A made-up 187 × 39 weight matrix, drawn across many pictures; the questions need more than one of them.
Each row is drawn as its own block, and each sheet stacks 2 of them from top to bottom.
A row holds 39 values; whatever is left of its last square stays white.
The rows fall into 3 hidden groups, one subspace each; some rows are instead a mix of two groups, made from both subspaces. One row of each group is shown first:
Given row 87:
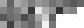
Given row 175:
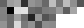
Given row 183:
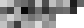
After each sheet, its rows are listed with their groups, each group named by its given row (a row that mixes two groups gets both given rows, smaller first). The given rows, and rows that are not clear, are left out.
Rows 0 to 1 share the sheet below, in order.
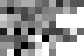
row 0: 183
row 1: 175
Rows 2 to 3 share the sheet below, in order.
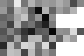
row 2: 175
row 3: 87
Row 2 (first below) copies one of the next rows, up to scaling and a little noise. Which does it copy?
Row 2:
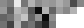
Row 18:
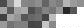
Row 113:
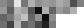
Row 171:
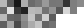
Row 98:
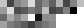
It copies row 113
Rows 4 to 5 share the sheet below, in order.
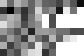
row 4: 87 and 183
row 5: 175
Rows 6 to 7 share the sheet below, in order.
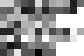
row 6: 183
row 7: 183
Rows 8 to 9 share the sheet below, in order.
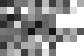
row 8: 183
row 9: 87
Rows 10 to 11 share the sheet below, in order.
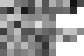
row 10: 183
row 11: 87 and 175
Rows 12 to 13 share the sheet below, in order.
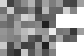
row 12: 175
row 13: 87
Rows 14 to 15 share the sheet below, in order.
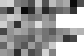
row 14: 183
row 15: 175
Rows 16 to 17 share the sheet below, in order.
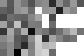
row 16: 87
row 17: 175
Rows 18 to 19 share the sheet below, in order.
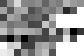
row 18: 175
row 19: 183
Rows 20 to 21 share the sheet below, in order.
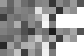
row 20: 87
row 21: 87
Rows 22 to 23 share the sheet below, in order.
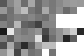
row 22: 175 and 183
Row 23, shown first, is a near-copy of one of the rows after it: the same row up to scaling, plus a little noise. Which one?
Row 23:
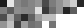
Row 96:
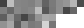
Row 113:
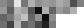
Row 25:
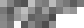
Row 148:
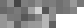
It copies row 96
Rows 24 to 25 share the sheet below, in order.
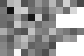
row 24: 175
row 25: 175
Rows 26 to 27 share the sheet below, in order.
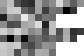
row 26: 183
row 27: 183
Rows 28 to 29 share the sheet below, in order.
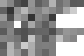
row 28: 175
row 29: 87
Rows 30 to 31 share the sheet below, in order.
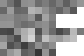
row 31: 183
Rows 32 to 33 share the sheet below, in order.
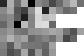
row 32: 175
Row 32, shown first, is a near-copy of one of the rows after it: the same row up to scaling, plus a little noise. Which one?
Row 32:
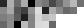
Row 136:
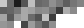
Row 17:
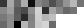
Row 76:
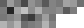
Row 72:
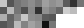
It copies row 17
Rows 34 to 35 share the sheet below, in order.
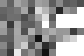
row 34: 87
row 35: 175
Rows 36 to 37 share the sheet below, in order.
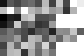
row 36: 183
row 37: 87
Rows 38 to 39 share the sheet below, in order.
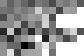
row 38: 87
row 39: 175
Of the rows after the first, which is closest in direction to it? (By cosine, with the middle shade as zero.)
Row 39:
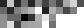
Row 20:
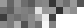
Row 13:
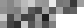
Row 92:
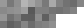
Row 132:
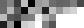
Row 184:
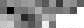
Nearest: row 184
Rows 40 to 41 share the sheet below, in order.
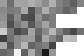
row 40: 87
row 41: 175
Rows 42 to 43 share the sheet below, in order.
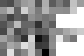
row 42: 183
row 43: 87
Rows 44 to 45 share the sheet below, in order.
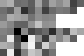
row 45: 87 and 175
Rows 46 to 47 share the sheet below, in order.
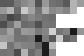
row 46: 183
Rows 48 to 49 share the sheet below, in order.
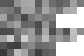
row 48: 183
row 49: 183
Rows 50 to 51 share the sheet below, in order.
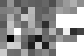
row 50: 87
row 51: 175 and 183
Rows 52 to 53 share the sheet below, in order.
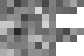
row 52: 175
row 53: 175
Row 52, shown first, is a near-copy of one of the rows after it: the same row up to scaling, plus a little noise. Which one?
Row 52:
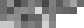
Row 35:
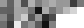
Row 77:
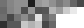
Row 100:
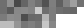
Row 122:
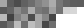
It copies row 100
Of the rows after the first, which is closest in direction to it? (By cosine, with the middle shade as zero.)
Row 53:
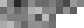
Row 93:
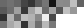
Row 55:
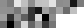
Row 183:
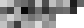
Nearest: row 93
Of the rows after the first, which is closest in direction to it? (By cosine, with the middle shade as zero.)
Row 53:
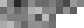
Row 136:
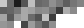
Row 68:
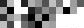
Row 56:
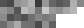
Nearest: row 136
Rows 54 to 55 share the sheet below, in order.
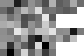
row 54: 175
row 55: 87 and 175
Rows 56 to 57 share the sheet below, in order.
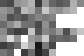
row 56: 183
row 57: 175 and 183
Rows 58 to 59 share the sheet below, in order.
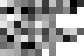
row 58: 183
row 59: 175
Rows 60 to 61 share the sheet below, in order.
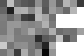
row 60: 175
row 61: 87
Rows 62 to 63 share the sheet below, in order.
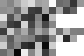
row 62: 87
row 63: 87 and 175
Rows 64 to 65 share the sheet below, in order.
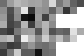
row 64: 87 and 175
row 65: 183
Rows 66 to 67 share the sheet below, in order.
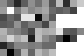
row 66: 175 and 183
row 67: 87 and 183
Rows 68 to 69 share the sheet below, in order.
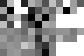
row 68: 175
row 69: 87 and 175
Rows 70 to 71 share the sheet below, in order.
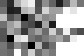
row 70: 183
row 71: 175
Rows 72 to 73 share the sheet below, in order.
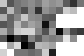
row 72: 175
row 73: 183
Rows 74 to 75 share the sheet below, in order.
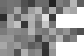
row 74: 87
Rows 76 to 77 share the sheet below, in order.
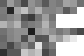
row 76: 175
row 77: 175
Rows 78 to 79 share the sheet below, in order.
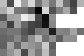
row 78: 175
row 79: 87
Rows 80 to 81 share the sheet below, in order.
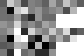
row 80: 175
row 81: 175
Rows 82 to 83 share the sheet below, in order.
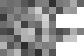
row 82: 87
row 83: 183
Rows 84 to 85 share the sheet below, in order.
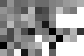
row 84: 87
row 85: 87
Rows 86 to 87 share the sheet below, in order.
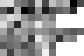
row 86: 183
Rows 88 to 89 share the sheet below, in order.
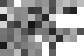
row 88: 175
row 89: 87
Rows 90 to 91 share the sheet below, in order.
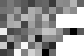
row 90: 87
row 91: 175
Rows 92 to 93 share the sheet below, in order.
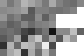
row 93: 87
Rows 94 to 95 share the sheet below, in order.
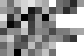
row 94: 87
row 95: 175
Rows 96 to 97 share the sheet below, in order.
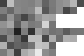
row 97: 175
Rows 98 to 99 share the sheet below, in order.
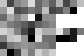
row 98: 175
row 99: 87 and 183
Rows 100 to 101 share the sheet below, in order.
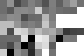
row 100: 175
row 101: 87
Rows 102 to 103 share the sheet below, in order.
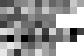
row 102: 183
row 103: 183
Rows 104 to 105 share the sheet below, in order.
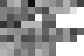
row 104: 175
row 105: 183
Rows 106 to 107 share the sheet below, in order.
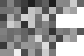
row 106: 87
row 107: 87
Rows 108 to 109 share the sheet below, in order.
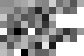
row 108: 87
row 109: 175
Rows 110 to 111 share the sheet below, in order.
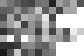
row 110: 87
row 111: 183
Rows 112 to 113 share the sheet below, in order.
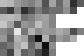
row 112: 183
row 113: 175
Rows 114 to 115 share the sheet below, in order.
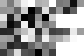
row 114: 87
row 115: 183
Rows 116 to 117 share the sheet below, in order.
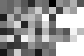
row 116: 87
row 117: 183
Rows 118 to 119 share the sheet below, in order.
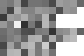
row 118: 87 and 175
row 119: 87
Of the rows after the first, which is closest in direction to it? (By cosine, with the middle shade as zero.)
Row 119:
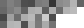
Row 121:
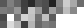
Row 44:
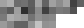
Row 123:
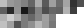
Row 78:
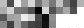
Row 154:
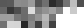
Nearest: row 121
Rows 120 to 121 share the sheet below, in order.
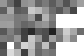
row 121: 87
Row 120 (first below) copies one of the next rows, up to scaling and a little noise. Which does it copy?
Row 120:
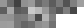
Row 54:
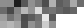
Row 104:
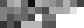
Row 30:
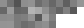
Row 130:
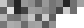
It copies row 30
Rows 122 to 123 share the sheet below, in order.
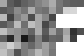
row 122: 175
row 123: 183
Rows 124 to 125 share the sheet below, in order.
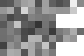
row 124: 183
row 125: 87
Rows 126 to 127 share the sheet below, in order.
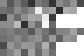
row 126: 87
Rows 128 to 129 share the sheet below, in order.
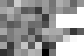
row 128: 175
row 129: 175
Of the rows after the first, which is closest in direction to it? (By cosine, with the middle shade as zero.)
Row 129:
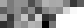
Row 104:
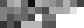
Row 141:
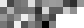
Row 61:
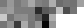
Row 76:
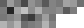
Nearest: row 104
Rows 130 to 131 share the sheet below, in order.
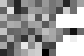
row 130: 175
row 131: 175
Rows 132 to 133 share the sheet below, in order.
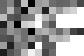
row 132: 175
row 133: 175
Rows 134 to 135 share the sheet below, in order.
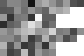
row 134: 175
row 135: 87
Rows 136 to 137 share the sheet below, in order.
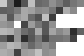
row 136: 175
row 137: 183
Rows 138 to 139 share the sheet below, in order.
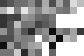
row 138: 183
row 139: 87
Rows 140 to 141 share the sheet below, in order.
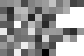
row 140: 175
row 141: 175
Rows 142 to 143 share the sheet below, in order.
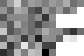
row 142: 175
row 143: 175
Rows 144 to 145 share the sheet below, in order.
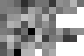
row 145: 175 and 183
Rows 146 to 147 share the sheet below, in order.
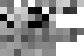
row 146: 175
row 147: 183
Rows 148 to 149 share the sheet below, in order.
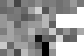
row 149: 87
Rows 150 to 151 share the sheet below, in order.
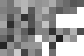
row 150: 87
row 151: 87
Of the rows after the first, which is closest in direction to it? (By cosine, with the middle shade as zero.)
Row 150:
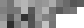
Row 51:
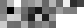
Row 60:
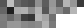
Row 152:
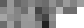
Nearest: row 51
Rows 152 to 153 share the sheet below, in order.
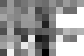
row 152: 87
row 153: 87
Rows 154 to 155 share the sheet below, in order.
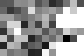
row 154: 87 and 183
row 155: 175
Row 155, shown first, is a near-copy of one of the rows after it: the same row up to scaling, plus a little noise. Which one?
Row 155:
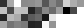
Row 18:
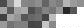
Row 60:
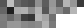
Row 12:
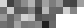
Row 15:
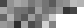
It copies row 18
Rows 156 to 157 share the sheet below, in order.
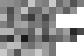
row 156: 87 and 175
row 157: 183
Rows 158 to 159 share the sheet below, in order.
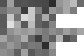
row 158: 87
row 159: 87 and 175
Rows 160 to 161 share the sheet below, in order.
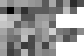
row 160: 183
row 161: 87
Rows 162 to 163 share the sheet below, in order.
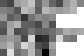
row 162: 183
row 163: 87
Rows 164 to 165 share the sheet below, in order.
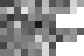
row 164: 183
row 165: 87
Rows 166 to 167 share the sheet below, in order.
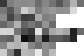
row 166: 175 and 183
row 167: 183
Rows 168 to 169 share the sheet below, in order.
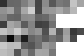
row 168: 87 and 183
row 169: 183
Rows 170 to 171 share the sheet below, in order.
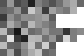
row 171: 175
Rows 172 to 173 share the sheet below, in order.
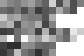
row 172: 87 and 183
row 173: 183
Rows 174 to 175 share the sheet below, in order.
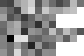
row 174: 183
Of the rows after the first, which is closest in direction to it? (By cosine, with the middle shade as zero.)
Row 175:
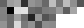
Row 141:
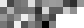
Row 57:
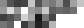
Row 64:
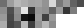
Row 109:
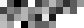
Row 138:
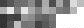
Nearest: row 64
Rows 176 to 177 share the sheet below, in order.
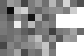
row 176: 175
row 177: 87
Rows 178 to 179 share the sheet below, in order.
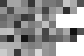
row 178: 175
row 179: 183
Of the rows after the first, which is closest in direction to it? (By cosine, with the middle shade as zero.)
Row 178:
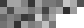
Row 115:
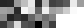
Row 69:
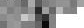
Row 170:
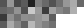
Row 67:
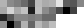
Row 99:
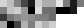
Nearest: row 170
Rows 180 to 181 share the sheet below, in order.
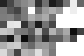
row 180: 87 and 183
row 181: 183
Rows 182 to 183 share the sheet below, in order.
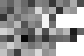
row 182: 87
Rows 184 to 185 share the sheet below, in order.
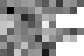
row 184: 175 and 183
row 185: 175
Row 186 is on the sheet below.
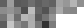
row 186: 87
